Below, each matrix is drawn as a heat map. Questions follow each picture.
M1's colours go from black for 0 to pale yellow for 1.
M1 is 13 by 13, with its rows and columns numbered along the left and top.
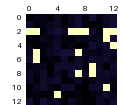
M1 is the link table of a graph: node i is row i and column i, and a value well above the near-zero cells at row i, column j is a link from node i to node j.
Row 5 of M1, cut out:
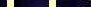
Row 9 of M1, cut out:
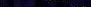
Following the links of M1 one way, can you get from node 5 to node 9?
yes
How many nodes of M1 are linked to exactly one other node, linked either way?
3
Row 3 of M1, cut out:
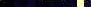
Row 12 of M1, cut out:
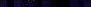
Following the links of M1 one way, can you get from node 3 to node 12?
yes
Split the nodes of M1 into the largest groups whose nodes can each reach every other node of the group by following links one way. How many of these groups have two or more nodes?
0
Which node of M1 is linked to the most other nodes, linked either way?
node 2
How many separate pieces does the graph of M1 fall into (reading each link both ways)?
1
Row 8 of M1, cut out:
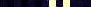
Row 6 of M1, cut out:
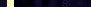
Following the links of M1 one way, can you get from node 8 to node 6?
no
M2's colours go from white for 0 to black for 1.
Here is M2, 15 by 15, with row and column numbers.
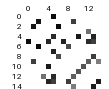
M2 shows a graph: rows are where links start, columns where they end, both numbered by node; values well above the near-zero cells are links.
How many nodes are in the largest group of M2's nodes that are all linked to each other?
3
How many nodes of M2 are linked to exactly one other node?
4
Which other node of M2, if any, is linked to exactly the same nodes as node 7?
node 0
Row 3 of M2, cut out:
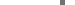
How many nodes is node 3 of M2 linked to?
1
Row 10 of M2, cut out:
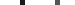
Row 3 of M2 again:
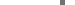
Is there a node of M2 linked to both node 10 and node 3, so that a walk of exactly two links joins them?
no
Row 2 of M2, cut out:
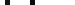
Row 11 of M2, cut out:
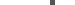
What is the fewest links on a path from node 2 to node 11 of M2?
6
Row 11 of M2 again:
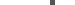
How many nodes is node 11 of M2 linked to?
1
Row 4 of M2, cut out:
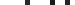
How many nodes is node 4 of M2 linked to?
3
